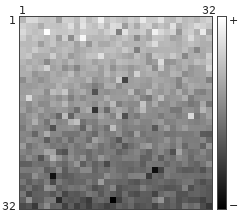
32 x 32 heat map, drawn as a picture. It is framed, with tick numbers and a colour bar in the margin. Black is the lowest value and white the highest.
No row or column stands out. The values follow a bell shape. Values rise toward the top. There are no regular stripes.
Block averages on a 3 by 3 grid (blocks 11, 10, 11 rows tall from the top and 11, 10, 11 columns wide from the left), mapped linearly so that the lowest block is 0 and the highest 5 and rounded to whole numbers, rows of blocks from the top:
555 | 322 | 000
